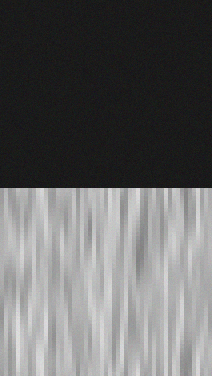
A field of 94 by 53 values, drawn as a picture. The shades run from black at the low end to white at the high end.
It is made of 2 by 1 panels. Panel 1,1: very low, flat. Panel 2,1: high, streaked downward.
